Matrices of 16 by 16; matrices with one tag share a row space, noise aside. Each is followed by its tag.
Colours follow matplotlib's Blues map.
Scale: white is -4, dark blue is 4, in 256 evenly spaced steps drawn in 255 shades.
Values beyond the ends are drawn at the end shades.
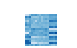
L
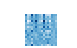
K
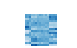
L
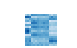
L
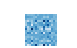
K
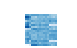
L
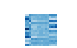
L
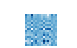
K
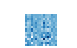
K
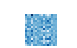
K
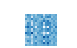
K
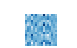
K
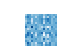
K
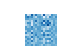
K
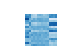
L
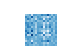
K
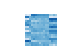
L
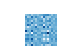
K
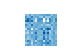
K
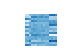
L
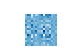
K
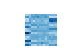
L
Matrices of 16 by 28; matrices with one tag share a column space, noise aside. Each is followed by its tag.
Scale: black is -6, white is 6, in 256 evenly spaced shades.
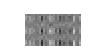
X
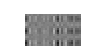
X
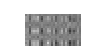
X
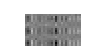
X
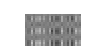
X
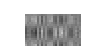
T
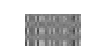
X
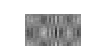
T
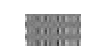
X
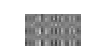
X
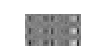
X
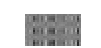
X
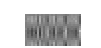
T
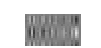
T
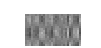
T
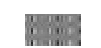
X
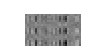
X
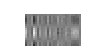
T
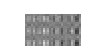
X
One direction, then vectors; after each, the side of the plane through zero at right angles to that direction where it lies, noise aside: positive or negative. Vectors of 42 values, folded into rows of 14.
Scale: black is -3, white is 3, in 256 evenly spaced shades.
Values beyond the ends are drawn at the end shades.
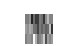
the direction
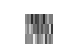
positive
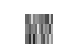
negative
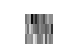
positive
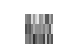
negative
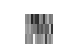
positive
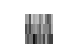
negative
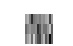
positive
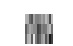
positive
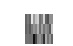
negative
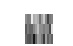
negative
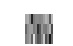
positive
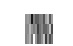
positive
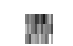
positive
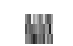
negative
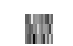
negative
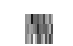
positive
